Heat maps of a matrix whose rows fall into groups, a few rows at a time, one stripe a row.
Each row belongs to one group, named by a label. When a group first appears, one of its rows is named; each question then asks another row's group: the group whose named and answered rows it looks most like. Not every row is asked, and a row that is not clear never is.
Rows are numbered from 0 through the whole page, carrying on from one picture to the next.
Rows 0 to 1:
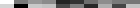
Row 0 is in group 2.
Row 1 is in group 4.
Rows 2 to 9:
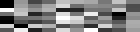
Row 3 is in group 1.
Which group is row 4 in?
2
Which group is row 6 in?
1
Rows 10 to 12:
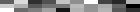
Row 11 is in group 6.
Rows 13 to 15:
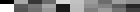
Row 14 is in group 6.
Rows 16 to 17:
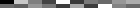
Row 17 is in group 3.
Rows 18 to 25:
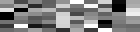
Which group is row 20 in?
4
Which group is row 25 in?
3
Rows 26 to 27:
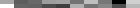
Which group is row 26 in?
4
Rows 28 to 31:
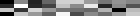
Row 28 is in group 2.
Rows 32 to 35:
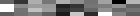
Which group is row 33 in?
2
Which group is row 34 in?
2
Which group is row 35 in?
3
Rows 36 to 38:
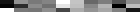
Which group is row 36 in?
1
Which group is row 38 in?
6
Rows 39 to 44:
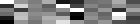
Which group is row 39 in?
2
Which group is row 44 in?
1
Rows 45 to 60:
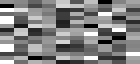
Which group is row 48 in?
3
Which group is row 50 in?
6
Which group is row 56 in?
2
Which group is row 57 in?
2
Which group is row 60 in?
2
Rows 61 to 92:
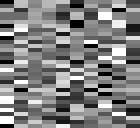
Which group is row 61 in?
1
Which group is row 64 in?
3
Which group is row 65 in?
3
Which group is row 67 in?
1
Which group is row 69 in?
6
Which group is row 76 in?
1
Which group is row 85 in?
2
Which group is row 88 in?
6
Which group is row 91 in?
2
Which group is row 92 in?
1
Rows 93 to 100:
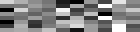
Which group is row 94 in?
3
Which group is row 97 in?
3
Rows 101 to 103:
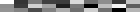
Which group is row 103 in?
4
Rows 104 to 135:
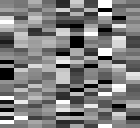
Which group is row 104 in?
3
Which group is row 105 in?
3
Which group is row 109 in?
2
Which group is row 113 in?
1
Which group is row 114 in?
1
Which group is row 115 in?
1
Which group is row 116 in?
3
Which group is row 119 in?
1
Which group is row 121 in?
1
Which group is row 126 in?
1
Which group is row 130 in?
4
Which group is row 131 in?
1
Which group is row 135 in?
3
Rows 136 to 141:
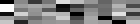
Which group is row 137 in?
2
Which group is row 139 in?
1
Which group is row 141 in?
4
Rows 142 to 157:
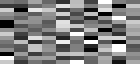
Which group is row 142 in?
3
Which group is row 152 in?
4
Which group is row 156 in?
2
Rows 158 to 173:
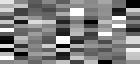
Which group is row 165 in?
6
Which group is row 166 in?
3
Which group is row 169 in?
6
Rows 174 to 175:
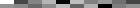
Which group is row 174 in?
6
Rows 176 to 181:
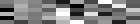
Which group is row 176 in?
3
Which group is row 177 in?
1
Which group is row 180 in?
1
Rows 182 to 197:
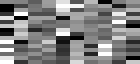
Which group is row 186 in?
6
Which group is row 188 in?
6
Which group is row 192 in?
6
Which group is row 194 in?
6
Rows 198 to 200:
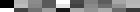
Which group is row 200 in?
6
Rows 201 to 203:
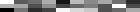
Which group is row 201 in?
6
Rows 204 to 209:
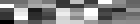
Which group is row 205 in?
2
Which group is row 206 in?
4
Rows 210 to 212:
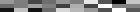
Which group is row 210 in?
4
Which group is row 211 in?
3
